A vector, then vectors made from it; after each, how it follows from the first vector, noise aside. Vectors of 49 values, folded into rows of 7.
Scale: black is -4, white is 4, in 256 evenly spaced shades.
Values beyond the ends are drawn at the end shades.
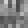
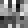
scaled up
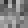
negated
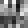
scaled up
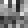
scaled up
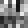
scaled up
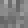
shrunk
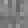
shrunk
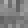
shrunk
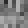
negated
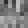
negated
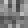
copied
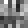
scaled up
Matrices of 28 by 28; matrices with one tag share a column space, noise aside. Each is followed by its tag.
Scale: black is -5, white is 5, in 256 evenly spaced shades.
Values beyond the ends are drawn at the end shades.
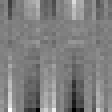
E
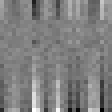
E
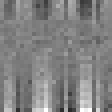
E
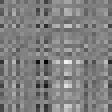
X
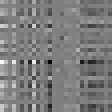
X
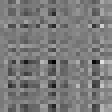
X
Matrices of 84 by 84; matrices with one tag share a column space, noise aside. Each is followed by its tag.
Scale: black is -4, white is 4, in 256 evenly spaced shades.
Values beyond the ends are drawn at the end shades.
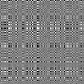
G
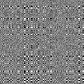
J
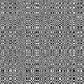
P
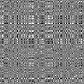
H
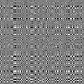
J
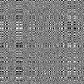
G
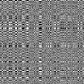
G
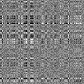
H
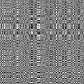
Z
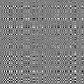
J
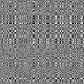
H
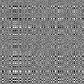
J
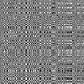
P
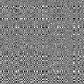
J
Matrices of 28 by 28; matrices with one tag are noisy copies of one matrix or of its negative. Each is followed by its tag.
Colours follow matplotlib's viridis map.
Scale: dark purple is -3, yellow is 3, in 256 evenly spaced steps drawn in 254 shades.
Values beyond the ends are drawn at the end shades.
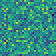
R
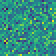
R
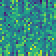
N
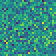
R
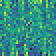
N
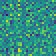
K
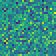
R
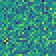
R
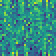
N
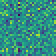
K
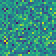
R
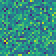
R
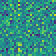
K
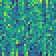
N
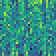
N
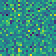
K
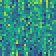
N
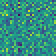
K
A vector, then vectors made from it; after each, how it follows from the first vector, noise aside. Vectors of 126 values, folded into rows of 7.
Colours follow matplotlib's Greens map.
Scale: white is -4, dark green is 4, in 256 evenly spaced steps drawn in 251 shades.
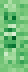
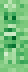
copied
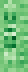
copied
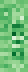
reversed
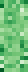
wrapped around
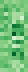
reversed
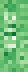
negated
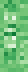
negated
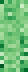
wrapped around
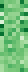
wrapped around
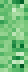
wrapped around
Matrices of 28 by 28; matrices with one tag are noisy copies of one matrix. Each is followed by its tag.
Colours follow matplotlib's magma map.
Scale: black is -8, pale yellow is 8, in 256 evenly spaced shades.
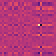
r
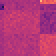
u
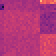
u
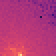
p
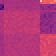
u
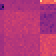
u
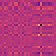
r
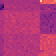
u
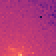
p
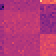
u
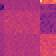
u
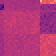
u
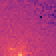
p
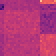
u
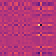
r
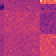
u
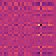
r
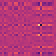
r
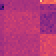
u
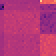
u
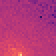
p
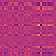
r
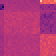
u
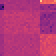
u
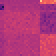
u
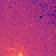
p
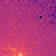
p
